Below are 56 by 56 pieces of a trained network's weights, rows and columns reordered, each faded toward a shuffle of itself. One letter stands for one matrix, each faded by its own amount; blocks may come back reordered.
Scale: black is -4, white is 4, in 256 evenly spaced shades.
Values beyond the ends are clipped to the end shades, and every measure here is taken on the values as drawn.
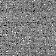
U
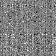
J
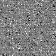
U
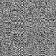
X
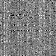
J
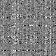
J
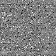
U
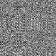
X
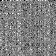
J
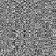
X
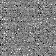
U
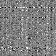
J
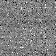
U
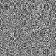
X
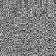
X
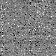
U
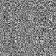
X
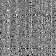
J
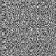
X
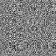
X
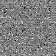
U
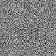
X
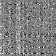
J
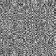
X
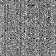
J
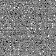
U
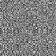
X
